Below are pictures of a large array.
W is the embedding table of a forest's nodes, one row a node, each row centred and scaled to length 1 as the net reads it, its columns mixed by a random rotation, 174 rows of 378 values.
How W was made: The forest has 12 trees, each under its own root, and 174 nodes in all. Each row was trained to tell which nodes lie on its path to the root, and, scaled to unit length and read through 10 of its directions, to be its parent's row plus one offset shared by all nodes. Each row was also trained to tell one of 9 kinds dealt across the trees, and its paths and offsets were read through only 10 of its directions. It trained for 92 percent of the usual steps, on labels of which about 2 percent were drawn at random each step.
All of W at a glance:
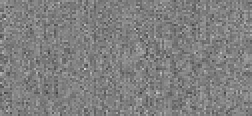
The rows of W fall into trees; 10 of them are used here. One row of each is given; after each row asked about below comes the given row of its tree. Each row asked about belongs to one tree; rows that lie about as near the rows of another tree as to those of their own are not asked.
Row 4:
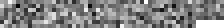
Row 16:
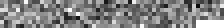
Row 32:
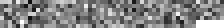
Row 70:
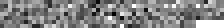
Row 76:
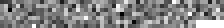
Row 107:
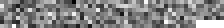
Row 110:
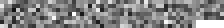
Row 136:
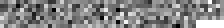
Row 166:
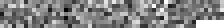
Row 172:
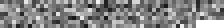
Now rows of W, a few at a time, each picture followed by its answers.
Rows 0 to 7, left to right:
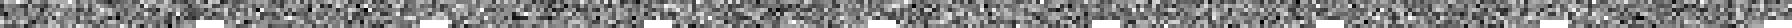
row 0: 4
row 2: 166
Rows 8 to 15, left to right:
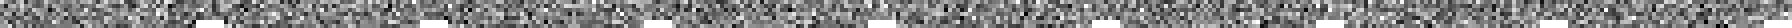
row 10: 107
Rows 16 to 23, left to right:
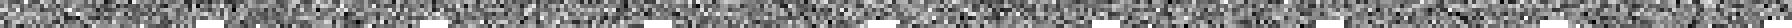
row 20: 166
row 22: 16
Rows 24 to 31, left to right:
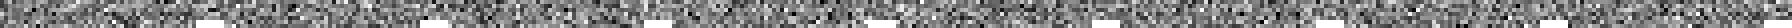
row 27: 76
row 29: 76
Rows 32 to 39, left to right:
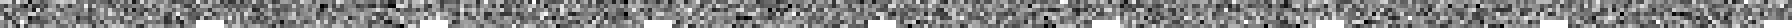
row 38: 172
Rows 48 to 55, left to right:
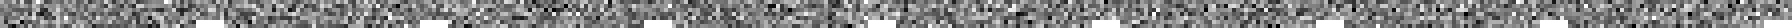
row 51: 107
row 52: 16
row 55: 107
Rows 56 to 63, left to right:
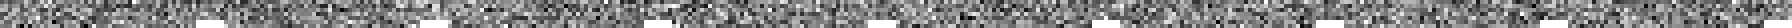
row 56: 172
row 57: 107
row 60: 166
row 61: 70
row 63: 136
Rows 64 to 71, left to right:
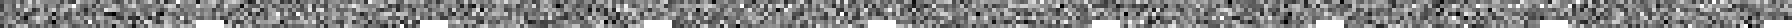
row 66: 76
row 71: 70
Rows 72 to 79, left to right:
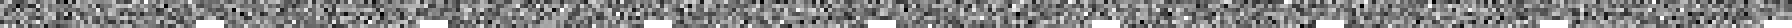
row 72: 16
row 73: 76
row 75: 4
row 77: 136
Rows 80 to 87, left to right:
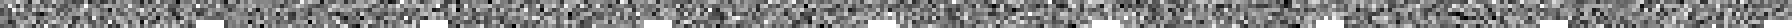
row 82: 107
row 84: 107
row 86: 110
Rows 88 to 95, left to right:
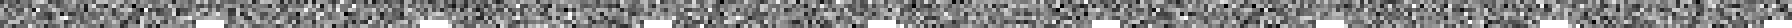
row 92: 16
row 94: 166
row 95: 16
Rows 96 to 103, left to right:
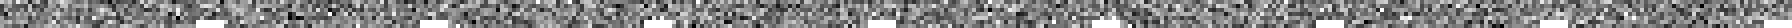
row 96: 4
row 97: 166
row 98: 16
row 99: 172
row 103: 172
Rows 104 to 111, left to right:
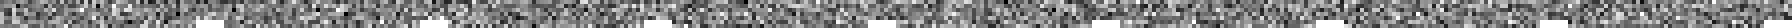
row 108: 4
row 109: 76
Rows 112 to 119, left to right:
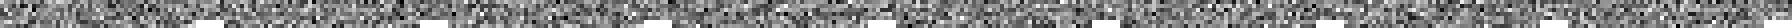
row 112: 76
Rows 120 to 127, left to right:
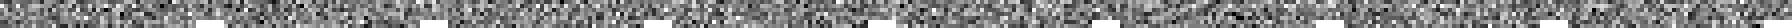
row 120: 107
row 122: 166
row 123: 136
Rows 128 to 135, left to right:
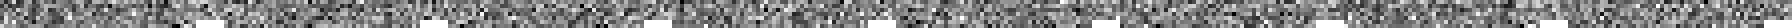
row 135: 166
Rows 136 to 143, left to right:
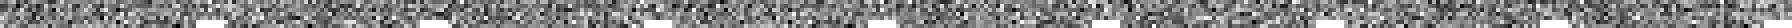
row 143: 107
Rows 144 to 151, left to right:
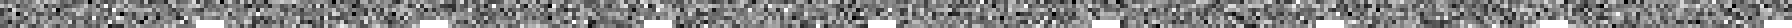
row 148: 16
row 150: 76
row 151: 16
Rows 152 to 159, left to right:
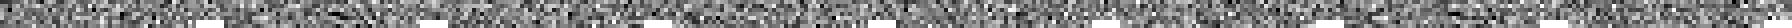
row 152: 16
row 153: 110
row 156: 16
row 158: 110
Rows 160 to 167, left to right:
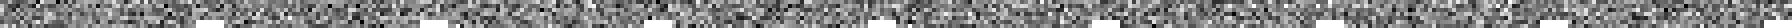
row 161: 172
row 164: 107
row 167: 32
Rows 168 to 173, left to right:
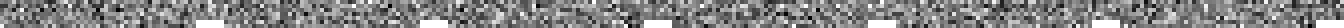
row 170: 70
